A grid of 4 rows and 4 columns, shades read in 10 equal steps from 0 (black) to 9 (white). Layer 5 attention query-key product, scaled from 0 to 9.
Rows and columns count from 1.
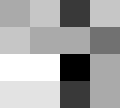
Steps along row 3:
same down up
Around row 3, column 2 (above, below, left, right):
6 8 9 0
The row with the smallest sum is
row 1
